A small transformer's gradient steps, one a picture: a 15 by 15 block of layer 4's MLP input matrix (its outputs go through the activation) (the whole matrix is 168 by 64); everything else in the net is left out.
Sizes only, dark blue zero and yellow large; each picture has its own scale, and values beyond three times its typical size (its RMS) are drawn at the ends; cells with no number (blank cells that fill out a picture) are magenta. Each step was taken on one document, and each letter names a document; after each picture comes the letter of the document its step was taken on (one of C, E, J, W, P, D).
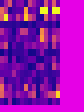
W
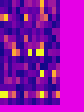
W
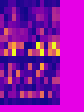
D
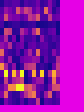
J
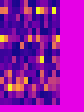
W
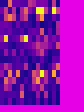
W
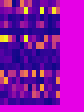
W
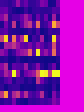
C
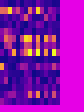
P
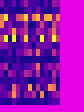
C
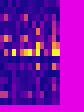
C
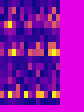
D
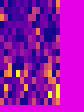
J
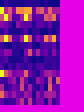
P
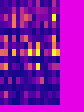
C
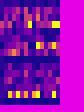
D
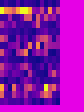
P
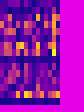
D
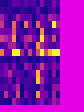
C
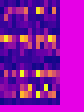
P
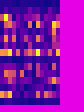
D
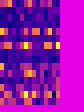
J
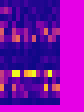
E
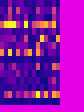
D
